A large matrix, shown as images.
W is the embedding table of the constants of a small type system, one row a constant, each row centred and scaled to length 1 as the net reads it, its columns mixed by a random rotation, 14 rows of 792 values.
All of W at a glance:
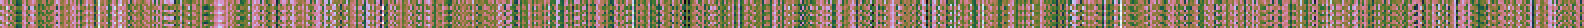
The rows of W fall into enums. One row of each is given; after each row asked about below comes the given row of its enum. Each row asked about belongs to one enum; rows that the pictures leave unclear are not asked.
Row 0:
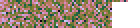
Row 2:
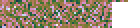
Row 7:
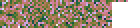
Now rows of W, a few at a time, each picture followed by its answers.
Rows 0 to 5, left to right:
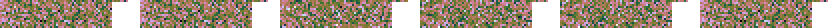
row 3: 7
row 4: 7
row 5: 0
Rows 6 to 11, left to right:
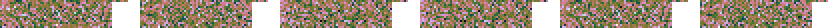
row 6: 2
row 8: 0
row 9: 0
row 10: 2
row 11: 7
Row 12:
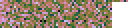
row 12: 0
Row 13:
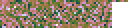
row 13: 2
